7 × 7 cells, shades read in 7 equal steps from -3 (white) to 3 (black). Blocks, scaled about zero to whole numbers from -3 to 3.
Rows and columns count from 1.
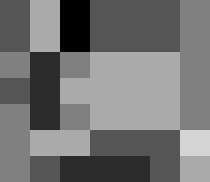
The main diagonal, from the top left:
1 -1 0 -1 -1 1 -1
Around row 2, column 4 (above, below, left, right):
1 -1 3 1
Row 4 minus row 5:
1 0 -1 0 0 0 0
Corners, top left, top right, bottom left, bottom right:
1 0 0 -1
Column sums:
3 4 6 2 2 1 -3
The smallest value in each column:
0 -1 -1 -1 -1 -1 -2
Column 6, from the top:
1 1 -1 -1 -1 1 1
